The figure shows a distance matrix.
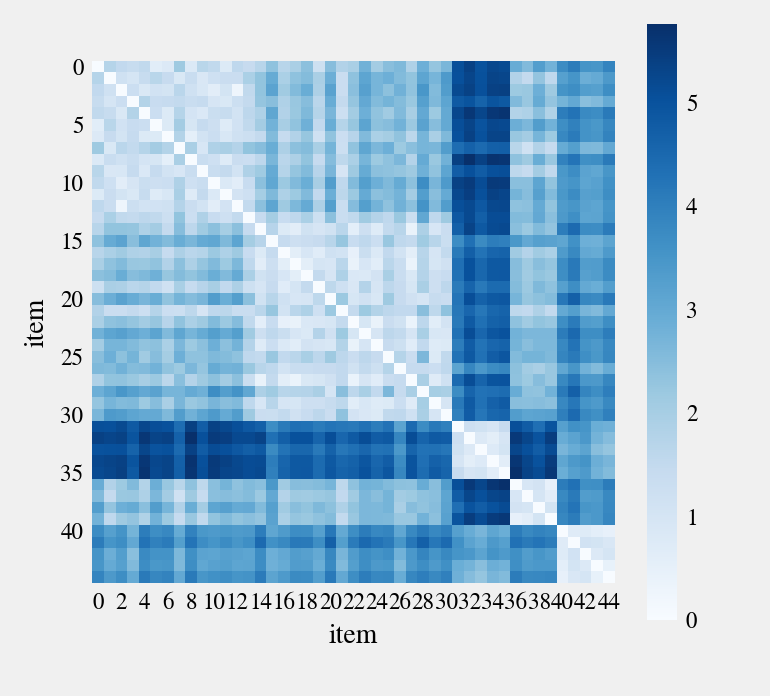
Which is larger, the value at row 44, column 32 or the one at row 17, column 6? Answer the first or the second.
the first
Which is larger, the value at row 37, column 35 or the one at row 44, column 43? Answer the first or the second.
the first
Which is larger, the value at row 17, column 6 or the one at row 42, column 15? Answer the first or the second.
the second
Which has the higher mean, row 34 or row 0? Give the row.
34
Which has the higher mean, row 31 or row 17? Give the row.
31
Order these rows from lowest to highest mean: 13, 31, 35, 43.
13, 43, 31, 35
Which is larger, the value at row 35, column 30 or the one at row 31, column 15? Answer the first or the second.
the first
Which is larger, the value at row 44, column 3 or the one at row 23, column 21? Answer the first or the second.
the first
